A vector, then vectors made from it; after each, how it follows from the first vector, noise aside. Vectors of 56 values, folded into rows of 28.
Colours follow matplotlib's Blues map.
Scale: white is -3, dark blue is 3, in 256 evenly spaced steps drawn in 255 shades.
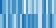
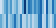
negated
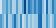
negated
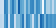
wrapped around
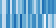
wrapped around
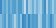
shrunk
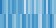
shrunk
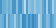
shrunk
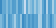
shrunk
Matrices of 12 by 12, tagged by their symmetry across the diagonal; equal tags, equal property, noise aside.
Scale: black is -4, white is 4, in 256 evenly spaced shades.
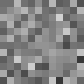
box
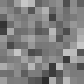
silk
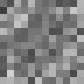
box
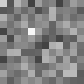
box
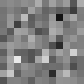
silk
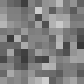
silk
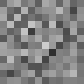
box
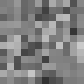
silk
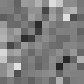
box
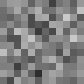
silk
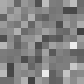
box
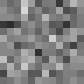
silk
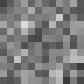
box
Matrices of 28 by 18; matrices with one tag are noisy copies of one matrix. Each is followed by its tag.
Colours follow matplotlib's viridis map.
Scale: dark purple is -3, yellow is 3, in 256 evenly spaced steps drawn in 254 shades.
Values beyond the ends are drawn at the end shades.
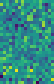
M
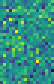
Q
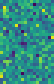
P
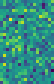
Q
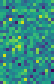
Q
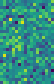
Q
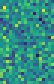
P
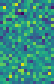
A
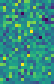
A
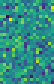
Q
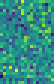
M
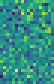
M
